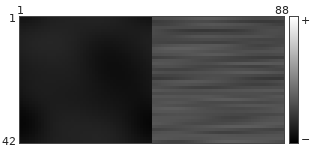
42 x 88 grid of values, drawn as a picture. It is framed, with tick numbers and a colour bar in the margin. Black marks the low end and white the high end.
It is made of 1 by 2 panels. Panel 1,1: very low, smooth, faint in contrast. Panel 1,2: low, streaked across, faint in contrast.
